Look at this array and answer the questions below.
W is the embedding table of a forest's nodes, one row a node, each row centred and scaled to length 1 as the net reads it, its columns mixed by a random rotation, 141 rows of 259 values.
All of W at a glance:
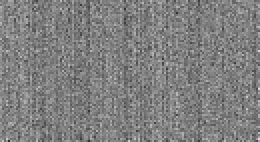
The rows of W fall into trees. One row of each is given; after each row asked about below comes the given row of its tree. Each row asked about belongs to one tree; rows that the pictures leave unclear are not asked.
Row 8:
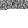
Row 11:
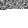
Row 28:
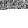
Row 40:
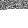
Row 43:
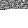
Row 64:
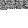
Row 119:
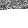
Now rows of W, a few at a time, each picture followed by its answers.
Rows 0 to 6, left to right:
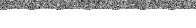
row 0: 8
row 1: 8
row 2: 43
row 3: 8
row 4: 64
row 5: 119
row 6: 40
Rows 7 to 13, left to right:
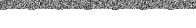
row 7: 28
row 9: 8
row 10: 8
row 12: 11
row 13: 119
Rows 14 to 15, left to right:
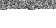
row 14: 28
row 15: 11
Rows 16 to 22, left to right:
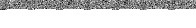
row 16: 43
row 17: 28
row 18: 8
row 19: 119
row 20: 8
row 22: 28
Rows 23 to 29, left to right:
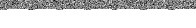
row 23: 8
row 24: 43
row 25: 28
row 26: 8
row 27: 119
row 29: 64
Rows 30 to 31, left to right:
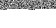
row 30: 28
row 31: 64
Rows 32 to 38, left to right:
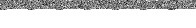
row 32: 11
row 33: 119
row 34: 64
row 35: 119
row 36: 8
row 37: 119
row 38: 43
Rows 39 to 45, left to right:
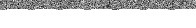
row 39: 28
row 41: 8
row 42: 64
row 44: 40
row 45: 8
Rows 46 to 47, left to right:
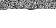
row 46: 40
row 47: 43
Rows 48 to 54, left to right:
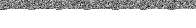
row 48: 43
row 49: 28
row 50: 119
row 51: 119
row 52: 8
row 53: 11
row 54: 8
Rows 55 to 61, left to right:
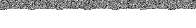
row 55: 43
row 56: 28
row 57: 64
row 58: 11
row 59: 64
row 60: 119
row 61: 43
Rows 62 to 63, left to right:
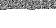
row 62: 11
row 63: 64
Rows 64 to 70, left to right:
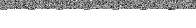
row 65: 64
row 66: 28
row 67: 119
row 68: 28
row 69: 40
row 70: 43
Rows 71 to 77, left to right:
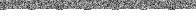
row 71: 119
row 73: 8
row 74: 43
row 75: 8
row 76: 28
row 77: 8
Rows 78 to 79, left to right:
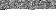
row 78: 43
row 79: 28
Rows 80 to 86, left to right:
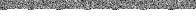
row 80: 8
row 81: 119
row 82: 43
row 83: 28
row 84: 11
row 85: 28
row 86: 43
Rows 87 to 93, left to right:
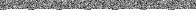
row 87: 119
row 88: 40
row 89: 119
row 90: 28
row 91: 11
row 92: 28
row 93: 40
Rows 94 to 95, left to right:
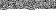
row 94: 40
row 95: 64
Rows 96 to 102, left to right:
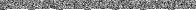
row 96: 11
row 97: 64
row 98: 28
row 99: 64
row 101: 119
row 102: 28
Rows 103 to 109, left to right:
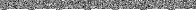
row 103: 40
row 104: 64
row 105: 119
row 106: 28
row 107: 28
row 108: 11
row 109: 64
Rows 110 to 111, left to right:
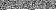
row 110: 40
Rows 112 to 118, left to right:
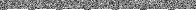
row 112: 8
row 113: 64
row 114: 119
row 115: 11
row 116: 28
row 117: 43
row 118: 40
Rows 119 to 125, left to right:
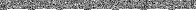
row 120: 8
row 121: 64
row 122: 43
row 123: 64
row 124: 8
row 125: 64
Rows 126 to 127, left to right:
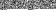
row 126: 8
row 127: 119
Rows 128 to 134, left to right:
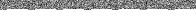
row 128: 40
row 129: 28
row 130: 64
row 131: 43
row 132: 119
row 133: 28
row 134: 119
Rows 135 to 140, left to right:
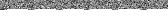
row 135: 43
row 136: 119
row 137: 64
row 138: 119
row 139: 119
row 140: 40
